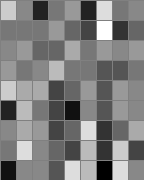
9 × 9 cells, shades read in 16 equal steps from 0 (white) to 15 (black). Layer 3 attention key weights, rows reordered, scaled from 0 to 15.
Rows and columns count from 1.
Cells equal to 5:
5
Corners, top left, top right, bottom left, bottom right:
3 7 14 7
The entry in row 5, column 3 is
5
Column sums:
69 52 70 79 73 63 77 63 67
